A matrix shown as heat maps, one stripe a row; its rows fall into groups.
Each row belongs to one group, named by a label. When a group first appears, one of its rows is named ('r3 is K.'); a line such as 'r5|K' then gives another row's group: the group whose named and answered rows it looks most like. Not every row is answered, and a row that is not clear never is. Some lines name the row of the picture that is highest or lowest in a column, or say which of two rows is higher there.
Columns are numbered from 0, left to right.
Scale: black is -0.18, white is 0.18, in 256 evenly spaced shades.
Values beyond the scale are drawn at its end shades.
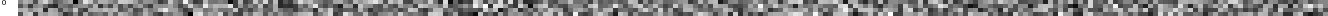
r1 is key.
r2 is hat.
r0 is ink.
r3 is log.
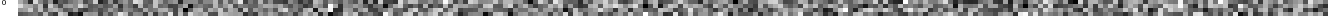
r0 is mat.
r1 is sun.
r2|log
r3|key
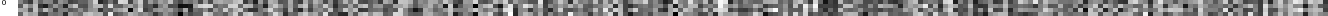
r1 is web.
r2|mat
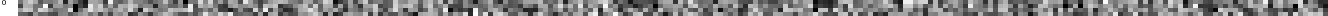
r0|web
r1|web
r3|key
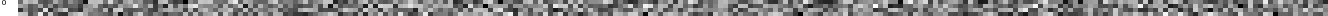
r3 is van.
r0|web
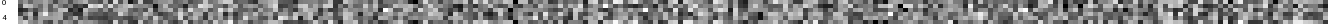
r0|key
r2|key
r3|log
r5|sun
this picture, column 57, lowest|5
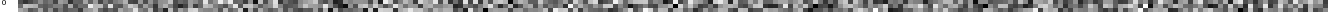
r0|key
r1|web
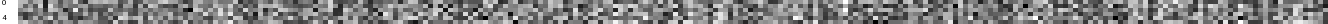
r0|hat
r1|sun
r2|log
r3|key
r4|mat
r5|sun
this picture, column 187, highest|0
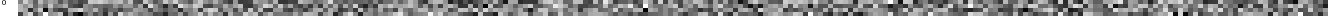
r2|van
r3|log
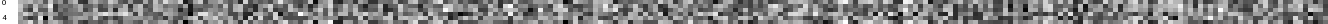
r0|hat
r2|mat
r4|van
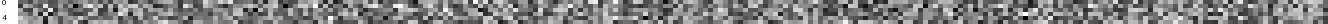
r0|key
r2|mat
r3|mat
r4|sun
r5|hat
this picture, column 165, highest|5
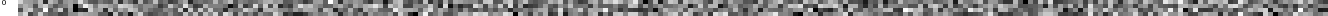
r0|sun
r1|ink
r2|web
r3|van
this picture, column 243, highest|1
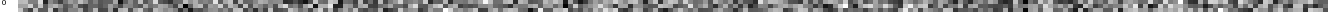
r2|mat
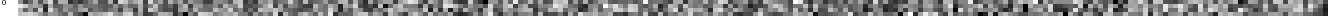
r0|mat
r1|sun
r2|sun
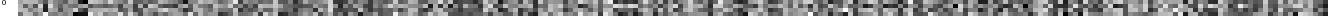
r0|hat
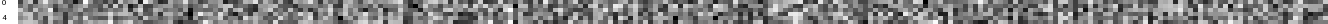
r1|key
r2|mat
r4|log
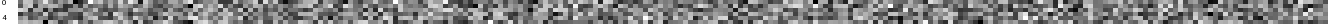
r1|log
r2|van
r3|key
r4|van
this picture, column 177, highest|2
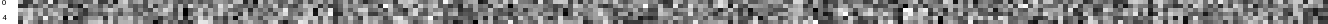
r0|mat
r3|log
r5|web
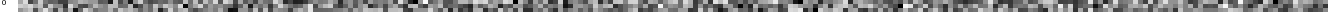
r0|van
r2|ink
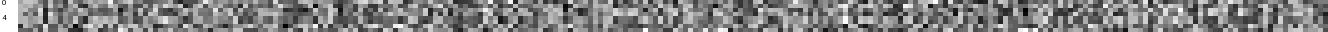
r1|hat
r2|sun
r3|sun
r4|hat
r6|web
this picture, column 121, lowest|0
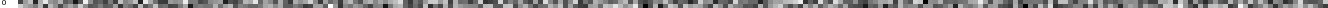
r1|sun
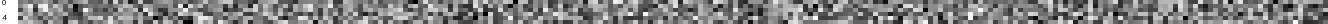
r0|key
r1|log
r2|log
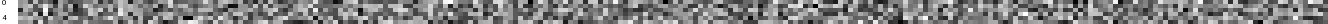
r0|key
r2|web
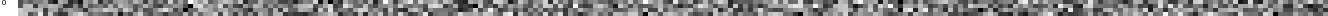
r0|key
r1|log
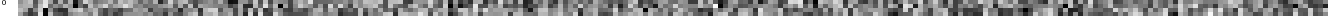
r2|van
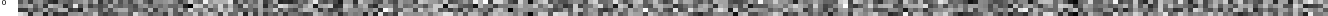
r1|log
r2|key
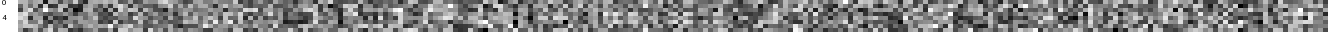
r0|hat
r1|key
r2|log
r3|sun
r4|van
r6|ink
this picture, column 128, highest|0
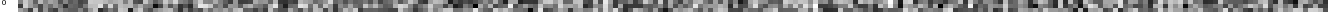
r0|hat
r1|web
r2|mat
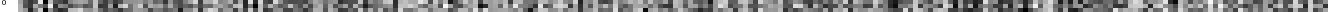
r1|mat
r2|van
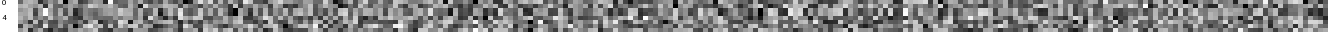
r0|web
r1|hat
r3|ink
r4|sun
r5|mat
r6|web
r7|van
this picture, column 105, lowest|5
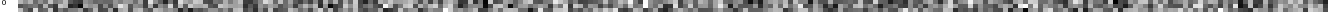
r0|sun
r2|mat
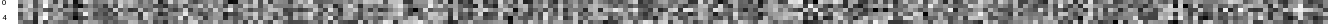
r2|sun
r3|log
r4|log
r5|van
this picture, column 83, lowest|2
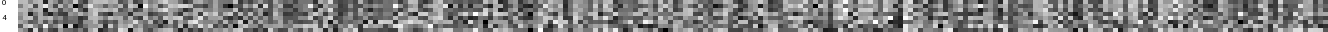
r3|van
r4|hat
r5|van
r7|mat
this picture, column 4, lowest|7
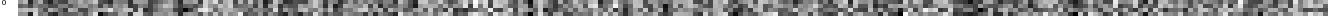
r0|van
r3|mat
